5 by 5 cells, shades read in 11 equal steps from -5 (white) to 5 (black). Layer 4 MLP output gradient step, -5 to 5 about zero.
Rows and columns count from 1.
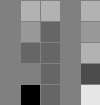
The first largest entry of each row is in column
1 3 2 5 2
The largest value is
5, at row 5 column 2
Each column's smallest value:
0 -2 -2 0 -4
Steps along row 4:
same up down up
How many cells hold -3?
0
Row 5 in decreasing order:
5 1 0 0 -4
